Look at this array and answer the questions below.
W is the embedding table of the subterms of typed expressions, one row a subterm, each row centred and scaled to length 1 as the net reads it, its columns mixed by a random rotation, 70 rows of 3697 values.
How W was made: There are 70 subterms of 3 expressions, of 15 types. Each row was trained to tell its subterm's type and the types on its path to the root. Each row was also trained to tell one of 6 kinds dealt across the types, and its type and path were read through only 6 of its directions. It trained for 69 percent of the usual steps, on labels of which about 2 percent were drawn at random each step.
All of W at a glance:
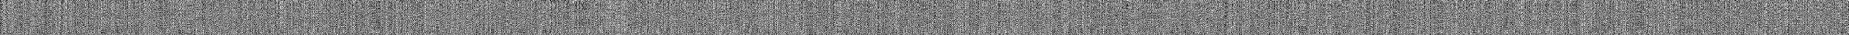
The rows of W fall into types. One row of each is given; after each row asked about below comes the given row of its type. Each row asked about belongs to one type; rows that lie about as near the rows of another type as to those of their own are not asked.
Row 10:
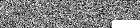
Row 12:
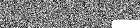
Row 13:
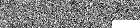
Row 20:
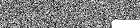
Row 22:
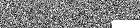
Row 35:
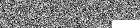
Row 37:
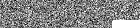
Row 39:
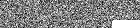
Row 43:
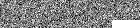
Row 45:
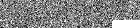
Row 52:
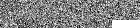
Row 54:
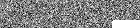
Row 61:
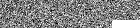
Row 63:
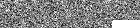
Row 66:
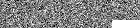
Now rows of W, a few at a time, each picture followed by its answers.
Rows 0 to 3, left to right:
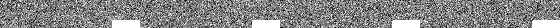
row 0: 35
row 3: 13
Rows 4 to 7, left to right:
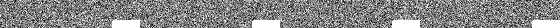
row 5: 13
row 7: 45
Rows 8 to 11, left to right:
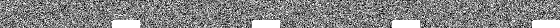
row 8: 10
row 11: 54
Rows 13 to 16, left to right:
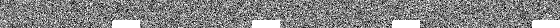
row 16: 10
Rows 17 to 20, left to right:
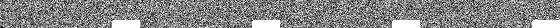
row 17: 39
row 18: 54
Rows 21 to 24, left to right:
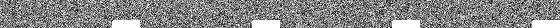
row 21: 12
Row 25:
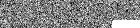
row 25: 13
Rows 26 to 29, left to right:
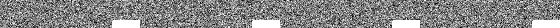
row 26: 52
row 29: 66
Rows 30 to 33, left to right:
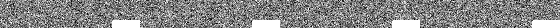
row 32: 13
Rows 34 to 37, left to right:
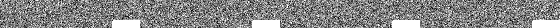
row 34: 45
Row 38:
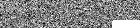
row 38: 63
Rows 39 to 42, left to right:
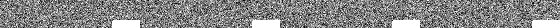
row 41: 45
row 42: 10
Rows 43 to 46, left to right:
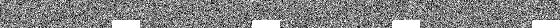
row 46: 39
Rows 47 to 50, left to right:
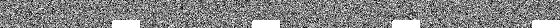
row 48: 12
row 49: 12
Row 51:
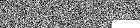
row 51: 39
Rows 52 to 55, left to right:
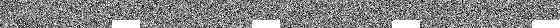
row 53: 61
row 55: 12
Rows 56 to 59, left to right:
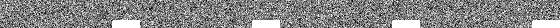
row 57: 37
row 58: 39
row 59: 37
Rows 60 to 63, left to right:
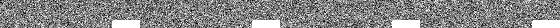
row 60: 20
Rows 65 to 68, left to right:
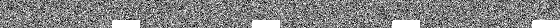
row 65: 37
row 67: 10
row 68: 20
